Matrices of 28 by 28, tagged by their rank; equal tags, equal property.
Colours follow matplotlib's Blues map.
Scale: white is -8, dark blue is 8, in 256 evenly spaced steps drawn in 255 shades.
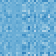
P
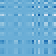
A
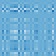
A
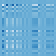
A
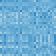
P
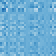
P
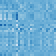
P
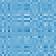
P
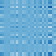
A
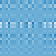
A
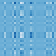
A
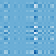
A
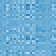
P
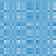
A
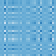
A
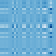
A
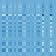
A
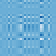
A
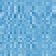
P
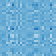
P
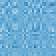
P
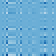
A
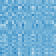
P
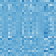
P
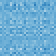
P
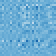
P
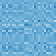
P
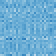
P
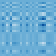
A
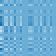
A
